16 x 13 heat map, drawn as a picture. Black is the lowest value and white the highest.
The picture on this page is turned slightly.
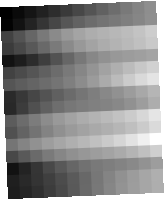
The field climbs toward the right. Streaks run across, left to right. The ninth with the lowest average is the top left.
